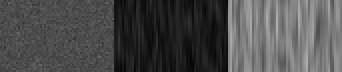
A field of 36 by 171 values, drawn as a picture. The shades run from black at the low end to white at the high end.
The table splits into one row of 3 panels. Panel 1,1: low, fine-grained, faint in contrast. Panel 1,2: very low, streaked downward, faint in contrast. Panel 1,3: middling, streaked downward.
